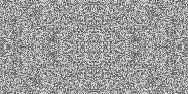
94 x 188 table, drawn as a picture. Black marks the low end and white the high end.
Mirror symmetry: left to right and top to bottom. Histogram: flat. Seam: none. Slope: none. Average level on the scale: 60%.
